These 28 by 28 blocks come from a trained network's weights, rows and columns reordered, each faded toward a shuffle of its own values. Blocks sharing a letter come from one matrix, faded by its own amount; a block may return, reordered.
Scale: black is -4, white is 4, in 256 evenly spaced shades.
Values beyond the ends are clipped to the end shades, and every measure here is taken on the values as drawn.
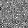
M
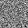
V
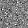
M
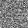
V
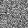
V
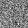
V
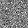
M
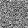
V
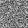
V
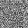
V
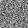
V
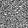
M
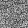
V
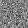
V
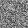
V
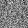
V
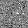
M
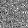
M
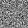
M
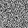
V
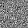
M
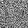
V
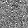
M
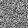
V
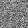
V
